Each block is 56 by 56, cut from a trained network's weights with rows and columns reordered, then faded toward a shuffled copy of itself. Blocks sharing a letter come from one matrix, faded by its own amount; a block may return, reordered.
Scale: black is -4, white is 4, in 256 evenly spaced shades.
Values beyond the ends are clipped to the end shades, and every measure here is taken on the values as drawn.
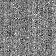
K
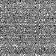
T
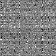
T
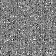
K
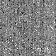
K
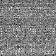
T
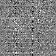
T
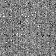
K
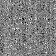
K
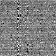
T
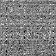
T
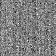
K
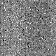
K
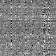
T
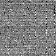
T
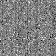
K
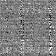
T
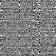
T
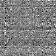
T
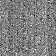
K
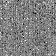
K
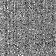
K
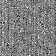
K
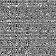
T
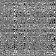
T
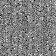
K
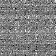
T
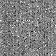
K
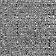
T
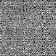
T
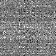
T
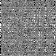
T
